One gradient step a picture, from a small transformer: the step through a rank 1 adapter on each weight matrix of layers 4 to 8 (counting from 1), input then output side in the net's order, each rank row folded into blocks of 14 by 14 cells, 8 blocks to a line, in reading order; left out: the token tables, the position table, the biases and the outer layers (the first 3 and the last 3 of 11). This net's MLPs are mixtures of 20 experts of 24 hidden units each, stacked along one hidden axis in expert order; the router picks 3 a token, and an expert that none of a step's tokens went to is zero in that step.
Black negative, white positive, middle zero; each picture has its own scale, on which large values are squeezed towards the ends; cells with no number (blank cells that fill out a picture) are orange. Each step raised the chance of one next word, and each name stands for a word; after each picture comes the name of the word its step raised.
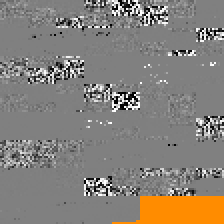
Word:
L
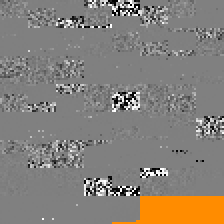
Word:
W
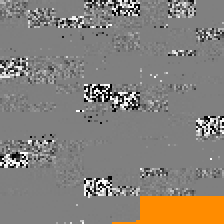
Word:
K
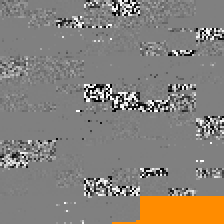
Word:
K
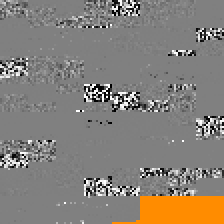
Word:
K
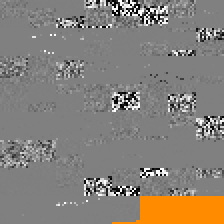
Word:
W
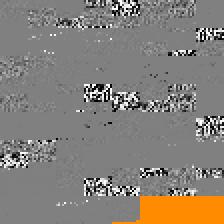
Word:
K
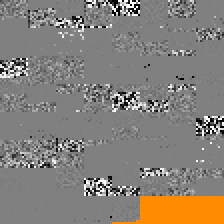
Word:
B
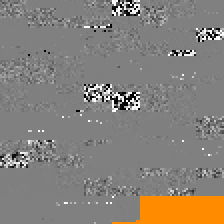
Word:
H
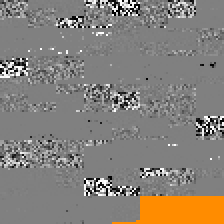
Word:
B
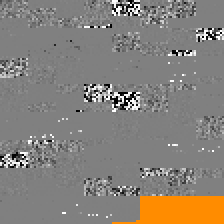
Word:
H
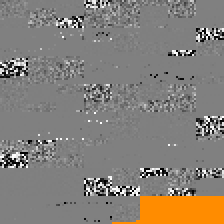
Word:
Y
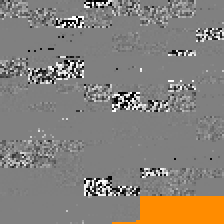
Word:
L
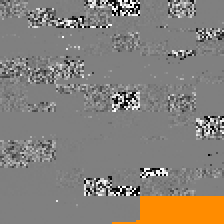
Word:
W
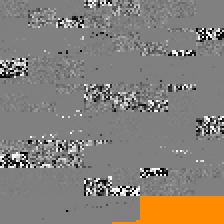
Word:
Y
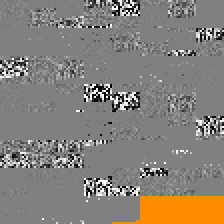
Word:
K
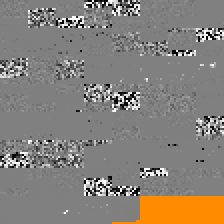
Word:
L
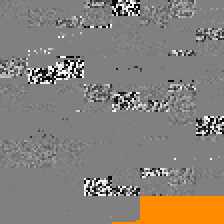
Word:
B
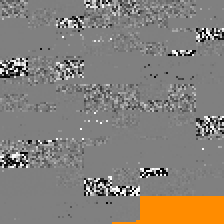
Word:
Y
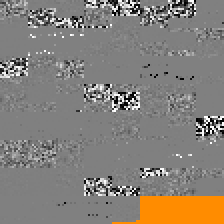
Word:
B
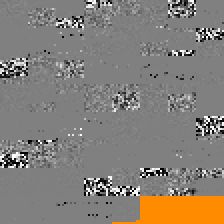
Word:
Y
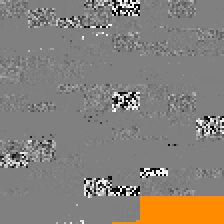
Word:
W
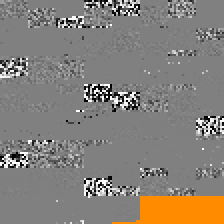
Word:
K
